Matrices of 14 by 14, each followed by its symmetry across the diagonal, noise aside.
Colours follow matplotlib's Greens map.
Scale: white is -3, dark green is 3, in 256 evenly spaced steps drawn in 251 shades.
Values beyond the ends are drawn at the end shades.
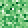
neither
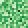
symmetric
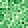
symmetric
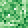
symmetric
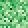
neither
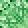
symmetric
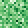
neither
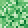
symmetric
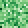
neither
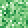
neither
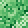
symmetric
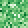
neither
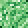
symmetric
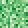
neither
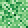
symmetric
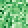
neither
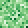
symmetric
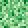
neither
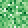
neither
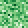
neither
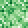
symmetric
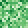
symmetric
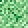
symmetric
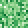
neither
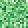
neither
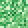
symmetric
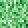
neither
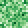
symmetric
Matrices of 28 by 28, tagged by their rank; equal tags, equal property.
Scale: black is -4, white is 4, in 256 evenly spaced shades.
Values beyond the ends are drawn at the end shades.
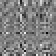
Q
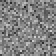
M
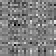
Q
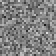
M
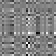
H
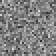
M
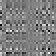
H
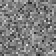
M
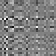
H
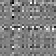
Q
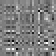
Q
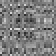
Q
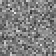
M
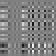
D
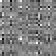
Q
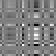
D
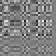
H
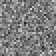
M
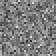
M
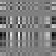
D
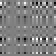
D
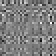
Q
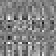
Q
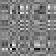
H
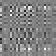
H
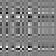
D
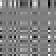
D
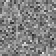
M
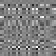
H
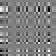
D
